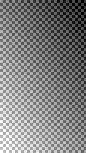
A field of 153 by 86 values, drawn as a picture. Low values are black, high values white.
Ninth with the lowest average: top right. Odd rows or columns: none. Ninth with the highest average: bottom left. Grain: checkered. Slope: up to the bottom left.
